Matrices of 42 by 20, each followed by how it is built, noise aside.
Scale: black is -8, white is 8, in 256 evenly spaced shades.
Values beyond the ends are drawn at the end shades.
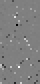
sparse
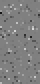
sparse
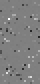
sparse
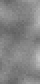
smooth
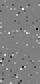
sparse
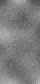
smooth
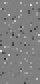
sparse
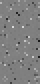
sparse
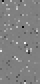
sparse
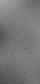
smooth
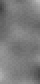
smooth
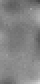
smooth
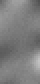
smooth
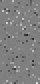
sparse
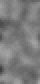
smooth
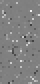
sparse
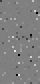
sparse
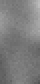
smooth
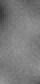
smooth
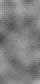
smooth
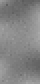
smooth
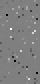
sparse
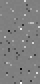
sparse
